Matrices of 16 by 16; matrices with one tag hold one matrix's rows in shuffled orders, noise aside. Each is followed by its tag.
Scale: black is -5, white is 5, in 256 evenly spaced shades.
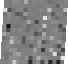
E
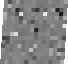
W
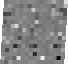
W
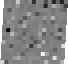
E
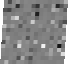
W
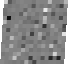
E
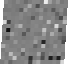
E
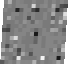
W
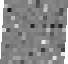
E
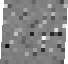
E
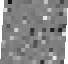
E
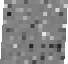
E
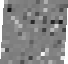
E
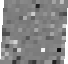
W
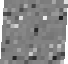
W
